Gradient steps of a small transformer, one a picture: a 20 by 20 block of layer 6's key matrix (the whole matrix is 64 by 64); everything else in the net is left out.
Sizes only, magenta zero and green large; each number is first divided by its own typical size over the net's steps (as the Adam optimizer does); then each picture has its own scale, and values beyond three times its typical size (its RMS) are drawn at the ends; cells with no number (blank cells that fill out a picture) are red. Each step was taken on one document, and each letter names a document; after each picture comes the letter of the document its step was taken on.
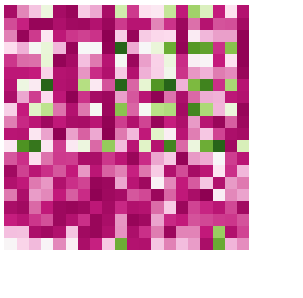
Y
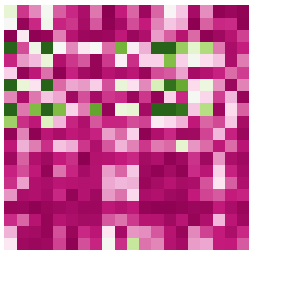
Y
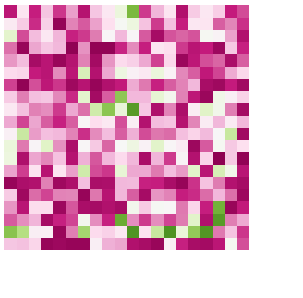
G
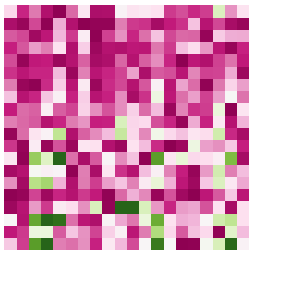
G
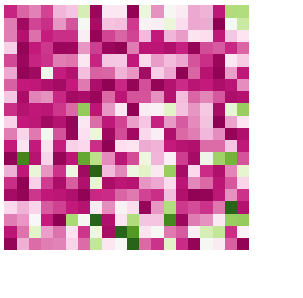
G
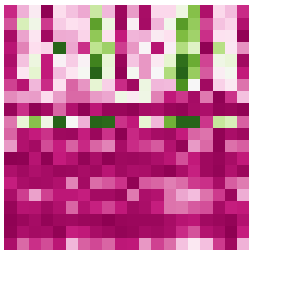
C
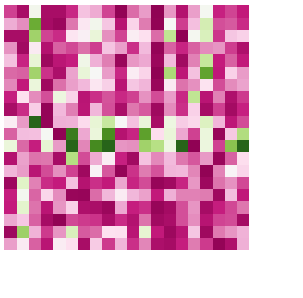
C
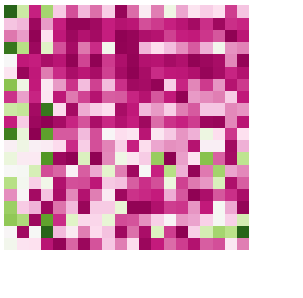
G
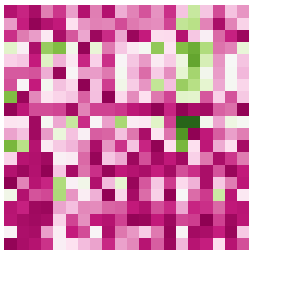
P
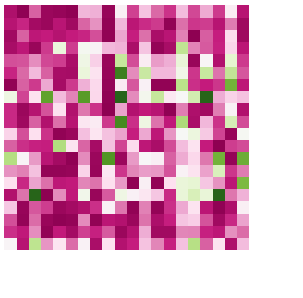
P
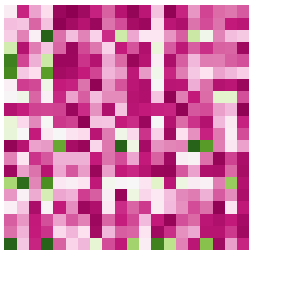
P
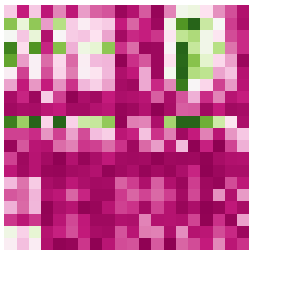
C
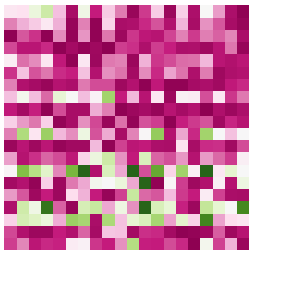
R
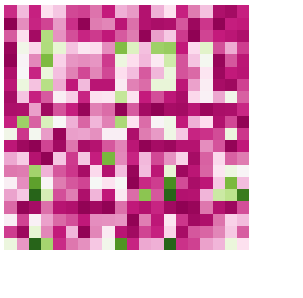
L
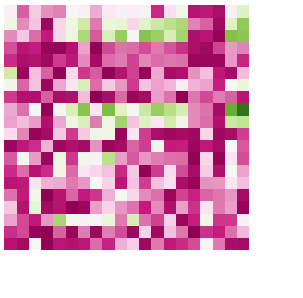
G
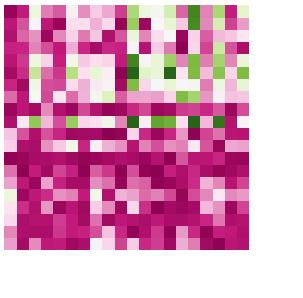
C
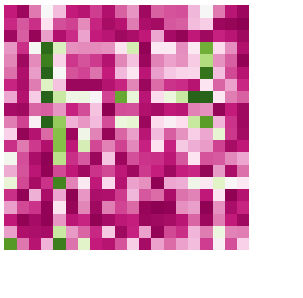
P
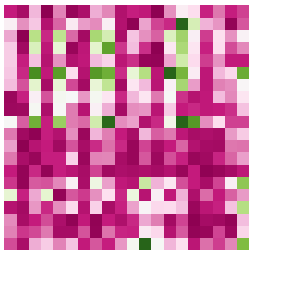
C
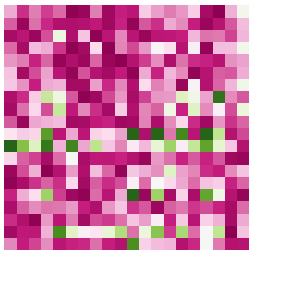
Y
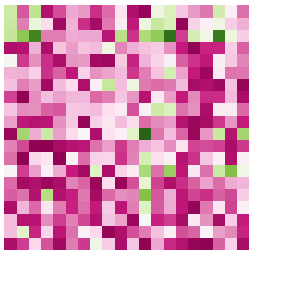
R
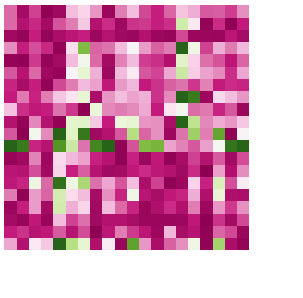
P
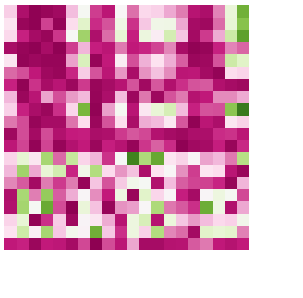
G
